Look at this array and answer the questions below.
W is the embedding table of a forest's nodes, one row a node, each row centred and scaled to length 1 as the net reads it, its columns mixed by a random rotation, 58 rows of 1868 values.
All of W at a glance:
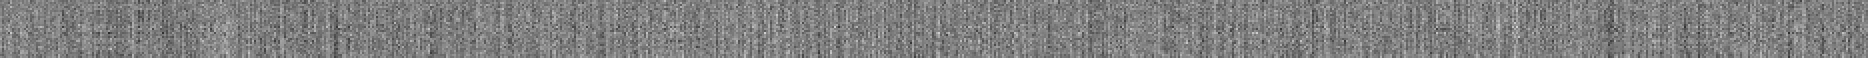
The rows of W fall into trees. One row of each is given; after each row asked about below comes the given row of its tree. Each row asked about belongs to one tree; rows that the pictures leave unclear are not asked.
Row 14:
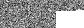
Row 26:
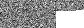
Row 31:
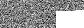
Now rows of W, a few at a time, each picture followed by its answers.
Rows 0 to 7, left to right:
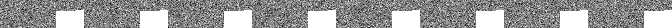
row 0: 26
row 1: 14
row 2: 14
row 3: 26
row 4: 26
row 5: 31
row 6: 14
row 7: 31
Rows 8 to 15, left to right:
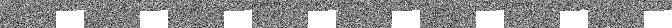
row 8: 31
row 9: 26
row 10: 26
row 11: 14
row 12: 14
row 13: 26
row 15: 26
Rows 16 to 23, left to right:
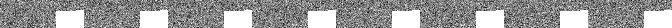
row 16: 26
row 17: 14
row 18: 14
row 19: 26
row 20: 14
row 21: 26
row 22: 31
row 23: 14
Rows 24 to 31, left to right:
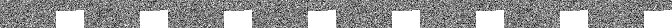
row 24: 31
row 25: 26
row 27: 26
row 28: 31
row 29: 31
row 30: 26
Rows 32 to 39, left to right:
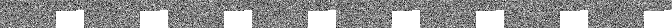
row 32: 14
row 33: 14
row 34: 31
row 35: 14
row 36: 14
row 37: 31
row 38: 31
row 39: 26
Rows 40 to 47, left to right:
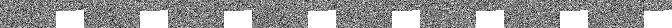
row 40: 26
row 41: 26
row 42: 31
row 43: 26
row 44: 31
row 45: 14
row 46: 31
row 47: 26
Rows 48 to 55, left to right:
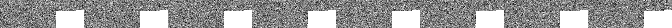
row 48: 26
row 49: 31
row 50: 31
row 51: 14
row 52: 31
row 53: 14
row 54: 31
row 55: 14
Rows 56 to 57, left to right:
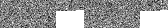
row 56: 31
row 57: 14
